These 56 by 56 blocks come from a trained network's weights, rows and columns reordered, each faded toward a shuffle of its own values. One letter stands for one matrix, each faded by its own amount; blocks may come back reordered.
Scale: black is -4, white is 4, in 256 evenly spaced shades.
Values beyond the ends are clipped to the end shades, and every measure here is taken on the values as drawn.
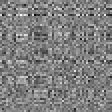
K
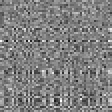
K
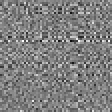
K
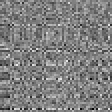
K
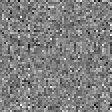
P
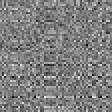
K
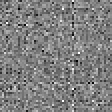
P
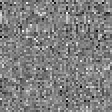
P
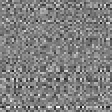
K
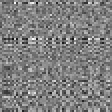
K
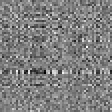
K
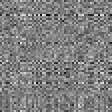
K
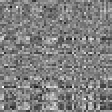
K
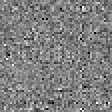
P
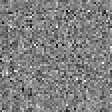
P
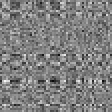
K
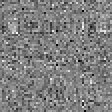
P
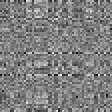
K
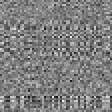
K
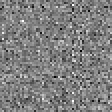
P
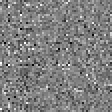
P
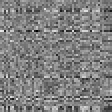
K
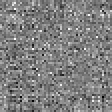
P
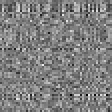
K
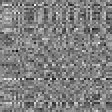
K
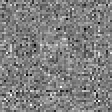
P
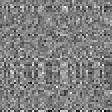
K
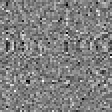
P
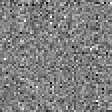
P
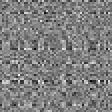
K
